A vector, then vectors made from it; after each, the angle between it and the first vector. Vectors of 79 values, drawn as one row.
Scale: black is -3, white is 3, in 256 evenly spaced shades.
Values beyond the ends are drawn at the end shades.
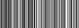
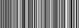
nearly parallel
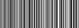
partly aligned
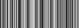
partly opposed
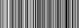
nearly opposite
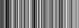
partly aligned
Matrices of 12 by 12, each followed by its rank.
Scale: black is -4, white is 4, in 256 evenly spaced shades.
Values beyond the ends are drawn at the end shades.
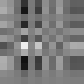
one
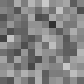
full rank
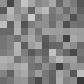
full rank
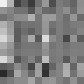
two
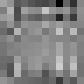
two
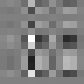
one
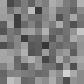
full rank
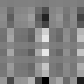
one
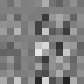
two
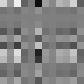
one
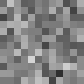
full rank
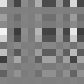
one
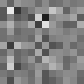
two
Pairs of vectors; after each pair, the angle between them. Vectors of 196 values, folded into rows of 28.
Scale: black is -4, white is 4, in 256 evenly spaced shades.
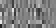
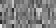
nearly opposite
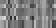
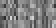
nearly opposite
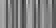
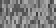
orthogonal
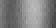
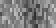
partly opposed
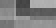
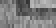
nearly parallel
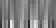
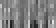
nearly opposite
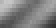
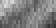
nearly parallel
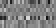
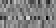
nearly parallel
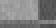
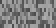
orthogonal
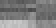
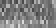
partly aligned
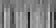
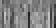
nearly parallel
